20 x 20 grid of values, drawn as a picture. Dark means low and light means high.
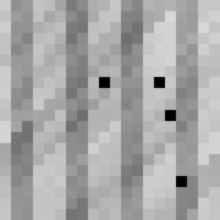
Upright stripes repeat 4 times across the table. There are four isolated cells, each far lower than the cells round it. There is no overall slope. The values are skewed, with a long tail toward low values.
